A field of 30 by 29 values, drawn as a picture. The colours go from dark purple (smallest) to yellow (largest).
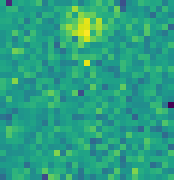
The distribution is heavy-tailed on both sides. The top middle is the ninth with the highest average. One bump rises in the top middle. The halves do not mirror each other.
